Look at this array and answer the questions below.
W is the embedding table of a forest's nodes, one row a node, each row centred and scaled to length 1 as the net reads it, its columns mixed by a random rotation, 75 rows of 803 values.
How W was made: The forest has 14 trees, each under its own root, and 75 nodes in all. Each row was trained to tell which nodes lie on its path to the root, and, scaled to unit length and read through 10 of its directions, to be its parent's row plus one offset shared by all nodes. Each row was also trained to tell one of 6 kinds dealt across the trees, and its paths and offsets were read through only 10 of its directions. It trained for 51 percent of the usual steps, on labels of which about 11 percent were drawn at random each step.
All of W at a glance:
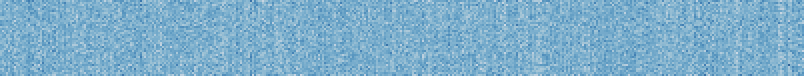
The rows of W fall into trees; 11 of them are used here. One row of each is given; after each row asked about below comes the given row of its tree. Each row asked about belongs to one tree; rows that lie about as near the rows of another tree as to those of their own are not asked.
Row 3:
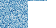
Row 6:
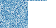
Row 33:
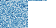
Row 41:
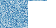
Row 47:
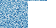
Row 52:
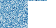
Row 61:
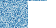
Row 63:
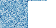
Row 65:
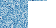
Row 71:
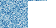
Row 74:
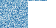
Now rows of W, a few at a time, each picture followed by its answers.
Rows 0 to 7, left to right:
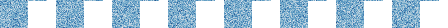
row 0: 41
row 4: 63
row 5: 33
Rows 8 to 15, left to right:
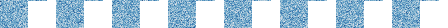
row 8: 71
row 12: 6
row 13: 52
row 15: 6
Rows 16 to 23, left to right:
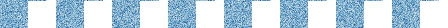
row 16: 71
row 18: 3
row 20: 71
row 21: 33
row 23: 6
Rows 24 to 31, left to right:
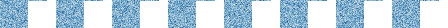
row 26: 3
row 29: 47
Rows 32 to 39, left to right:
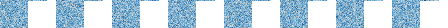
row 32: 3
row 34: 71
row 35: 3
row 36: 41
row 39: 65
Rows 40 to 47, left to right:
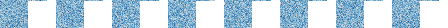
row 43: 63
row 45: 3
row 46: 6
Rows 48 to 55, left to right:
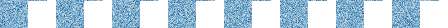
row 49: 63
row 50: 63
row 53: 71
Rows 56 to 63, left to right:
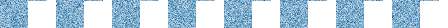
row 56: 41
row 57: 71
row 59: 33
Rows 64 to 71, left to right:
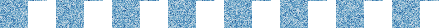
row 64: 6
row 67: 33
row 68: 63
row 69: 63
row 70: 33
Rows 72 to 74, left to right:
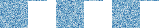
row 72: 61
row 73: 3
